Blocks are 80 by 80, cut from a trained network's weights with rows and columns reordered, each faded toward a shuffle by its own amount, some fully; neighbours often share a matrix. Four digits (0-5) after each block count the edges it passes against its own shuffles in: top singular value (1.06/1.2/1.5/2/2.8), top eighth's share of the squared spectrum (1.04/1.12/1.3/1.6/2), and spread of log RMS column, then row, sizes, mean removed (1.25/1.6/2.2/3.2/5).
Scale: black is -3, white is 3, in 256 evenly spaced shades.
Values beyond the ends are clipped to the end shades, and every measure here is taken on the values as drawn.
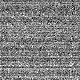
4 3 1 1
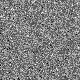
0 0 0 0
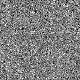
2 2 0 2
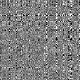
4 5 3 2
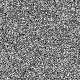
0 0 0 0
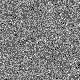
0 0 0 0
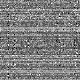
4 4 2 1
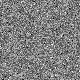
0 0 0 0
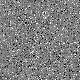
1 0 0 0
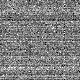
4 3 1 1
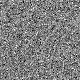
0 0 0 0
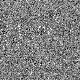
1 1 0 1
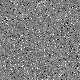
1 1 0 0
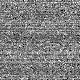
3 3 1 1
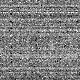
4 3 2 2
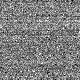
2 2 0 0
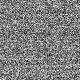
2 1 0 0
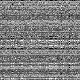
5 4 2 3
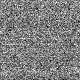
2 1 0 0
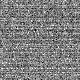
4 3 1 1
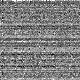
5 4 2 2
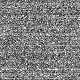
3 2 0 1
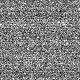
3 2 0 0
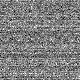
3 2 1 0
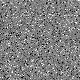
1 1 0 0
